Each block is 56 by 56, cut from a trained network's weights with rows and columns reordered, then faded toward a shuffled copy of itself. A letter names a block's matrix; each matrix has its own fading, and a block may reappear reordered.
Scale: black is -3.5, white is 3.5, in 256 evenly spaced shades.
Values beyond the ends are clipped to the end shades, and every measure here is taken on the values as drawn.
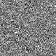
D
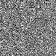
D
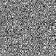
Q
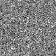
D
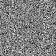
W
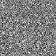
Q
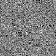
Q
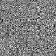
Q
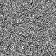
D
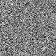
D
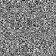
Q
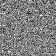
D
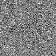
W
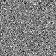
D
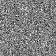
D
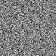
D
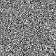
Q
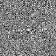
Q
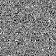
Q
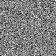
W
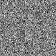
W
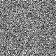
D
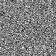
D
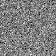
W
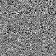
Q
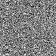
D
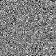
Q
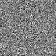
D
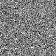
W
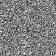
D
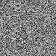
D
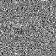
Q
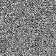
W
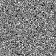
D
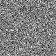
D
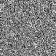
D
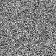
D
